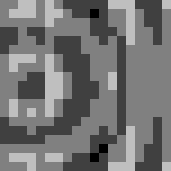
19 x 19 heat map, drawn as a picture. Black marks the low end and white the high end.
Concentric rings centre on the middle left. The middle right is the smoothest part. No overall slope runs across the table.
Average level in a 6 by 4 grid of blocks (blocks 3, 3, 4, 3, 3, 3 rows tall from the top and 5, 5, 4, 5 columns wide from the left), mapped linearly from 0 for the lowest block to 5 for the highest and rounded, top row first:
5312
1113
3223
3223
0113
5212
